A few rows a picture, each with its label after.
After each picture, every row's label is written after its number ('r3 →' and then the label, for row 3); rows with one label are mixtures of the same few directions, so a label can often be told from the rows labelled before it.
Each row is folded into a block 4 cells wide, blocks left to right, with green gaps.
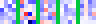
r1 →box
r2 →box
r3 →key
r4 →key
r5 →key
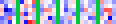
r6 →key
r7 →box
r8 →key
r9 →key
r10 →key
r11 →key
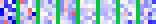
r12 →box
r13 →key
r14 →box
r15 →key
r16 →key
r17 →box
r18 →box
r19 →box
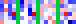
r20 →key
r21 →key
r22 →box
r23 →box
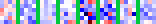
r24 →box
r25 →box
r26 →key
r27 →box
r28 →box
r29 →box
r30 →key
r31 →box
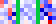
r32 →key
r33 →box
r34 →box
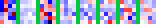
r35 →key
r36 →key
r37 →box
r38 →key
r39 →box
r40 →box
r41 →key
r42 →key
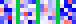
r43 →key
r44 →box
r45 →key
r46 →box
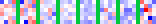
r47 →box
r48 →box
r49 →key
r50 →box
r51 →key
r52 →key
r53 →key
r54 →key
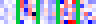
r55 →box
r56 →key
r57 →key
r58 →box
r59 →box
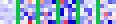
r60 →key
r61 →box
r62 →box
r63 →box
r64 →key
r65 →box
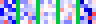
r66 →box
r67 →box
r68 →box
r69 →box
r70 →key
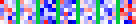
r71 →key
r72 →key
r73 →box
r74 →box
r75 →key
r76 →key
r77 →box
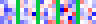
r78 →key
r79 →key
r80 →box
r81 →key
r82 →key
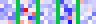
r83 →box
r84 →key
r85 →box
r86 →key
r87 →key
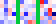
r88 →key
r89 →box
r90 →key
